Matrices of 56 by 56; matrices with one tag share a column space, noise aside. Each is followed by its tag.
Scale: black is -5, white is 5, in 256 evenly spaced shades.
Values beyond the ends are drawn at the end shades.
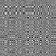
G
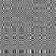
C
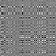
G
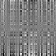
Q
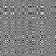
G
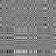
C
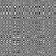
G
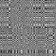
C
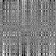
Q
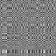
C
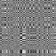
C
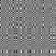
C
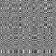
C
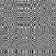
C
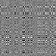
G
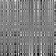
Q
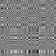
C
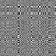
G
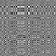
G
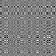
G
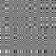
C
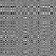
G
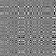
G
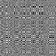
G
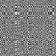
G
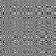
G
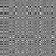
G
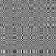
C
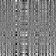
Q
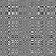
G
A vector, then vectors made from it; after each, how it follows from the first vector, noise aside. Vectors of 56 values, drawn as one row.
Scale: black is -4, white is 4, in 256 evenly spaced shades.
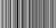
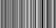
wrapped around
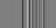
partly zeroed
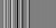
partly zeroed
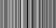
wrapped around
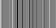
partly zeroed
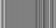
partly zeroed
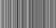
shrunk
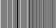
partly zeroed
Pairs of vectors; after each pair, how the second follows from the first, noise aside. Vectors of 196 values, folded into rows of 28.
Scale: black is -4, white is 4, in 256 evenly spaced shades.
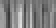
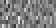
shuffled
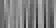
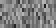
shuffled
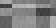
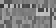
sign-scrambled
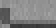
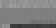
partly zeroed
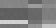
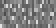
shuffled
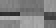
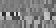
sign-scrambled
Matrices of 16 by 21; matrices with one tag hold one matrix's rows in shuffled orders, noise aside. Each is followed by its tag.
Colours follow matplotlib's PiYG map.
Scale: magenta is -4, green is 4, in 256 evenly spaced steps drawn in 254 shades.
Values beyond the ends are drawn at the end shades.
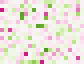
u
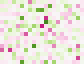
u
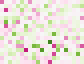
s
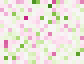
s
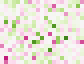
s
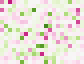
u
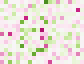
u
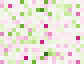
u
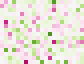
s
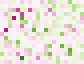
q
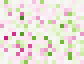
q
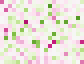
s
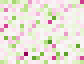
s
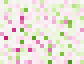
q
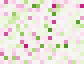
s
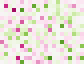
q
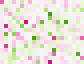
s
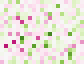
q
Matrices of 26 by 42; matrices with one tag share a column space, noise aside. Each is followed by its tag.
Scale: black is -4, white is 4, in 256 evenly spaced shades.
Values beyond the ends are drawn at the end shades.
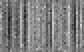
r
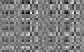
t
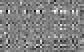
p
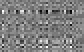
p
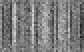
r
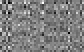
t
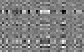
p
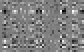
p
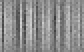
r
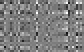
t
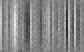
r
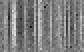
r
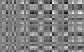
t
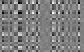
t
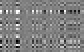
p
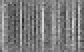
r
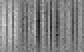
r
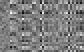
t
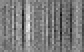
r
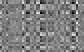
t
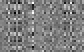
t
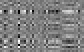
p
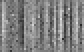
r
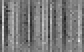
r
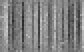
r
